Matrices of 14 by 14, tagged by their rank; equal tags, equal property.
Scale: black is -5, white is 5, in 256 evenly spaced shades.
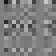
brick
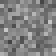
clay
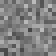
clay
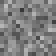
clay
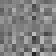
brick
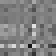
brick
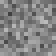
clay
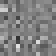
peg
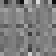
brick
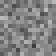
clay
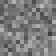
clay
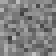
clay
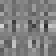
brick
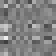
brick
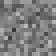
clay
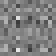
brick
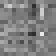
peg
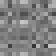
brick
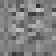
peg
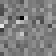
peg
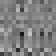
peg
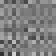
brick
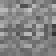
peg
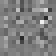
peg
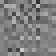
peg
